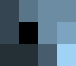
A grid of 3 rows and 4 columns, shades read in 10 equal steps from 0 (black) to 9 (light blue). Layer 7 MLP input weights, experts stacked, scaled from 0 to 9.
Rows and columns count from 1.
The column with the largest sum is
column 4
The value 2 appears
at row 3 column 1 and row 3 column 2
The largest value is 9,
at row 3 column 4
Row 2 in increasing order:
0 3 6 7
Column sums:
8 7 16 22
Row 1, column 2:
5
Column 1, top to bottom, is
3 3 2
